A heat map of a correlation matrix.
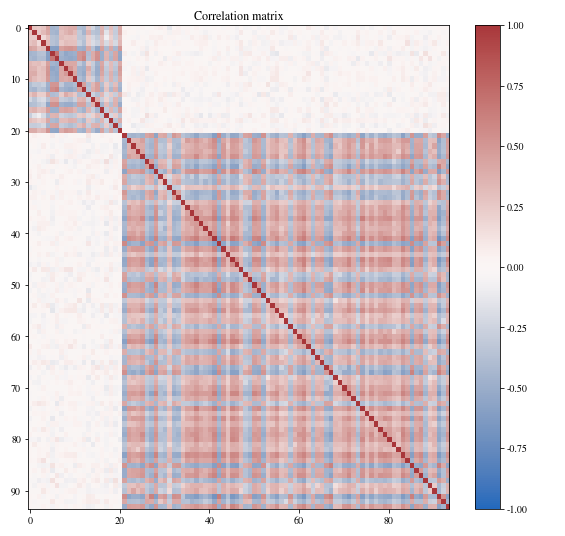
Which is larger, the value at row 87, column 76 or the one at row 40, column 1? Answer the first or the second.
the first
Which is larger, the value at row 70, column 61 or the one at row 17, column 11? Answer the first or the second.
the first
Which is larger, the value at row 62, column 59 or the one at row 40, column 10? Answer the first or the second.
the first
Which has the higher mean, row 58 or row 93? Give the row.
93
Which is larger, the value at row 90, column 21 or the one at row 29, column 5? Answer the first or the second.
the second
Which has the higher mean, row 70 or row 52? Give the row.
70
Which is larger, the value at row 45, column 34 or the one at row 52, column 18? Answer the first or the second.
the first
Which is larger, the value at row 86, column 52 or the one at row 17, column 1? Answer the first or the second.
the second
